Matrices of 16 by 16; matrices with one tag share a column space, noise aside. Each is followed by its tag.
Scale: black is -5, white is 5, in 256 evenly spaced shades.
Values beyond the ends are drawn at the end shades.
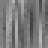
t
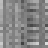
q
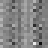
q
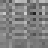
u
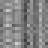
q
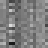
q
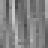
t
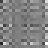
q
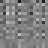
u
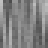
t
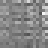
u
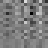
u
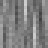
t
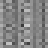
q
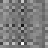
q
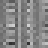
q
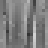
t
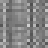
q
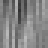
t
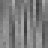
t
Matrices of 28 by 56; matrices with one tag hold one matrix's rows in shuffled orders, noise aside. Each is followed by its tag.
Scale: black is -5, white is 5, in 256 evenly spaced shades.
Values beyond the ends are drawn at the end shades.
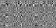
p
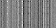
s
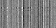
s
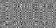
p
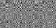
p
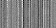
s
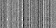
s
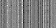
s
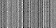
s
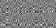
p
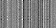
s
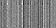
s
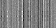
s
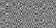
p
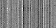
s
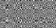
p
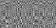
p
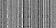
s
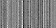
s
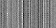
s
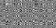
p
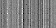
s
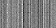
s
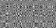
p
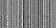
s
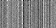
s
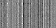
s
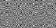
p
